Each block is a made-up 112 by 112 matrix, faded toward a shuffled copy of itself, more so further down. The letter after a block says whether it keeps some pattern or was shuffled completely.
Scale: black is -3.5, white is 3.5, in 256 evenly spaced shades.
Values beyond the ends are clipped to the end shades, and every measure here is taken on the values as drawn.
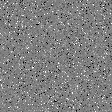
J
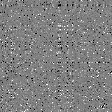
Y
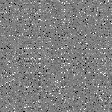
Y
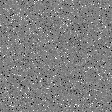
J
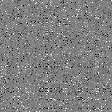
Y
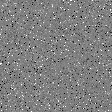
J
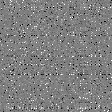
Y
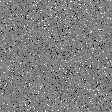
J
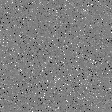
J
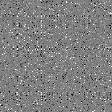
Y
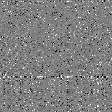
Y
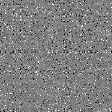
Y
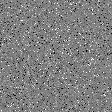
J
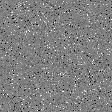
J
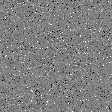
J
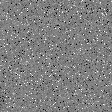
J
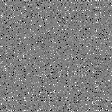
Y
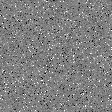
J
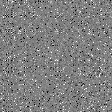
Y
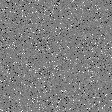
J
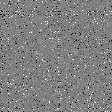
Y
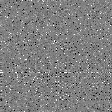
Y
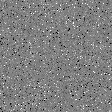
J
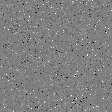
J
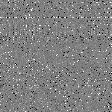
Y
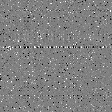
Y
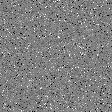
J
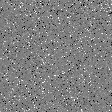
J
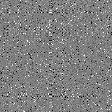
Y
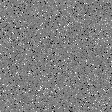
J
